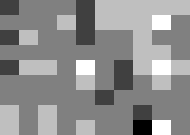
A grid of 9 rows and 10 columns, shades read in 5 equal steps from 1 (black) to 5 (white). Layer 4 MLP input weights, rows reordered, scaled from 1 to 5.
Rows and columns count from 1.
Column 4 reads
3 4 3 3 3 3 3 3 3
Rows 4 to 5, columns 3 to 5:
3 3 3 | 4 3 5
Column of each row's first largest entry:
6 9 2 8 5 5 1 1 9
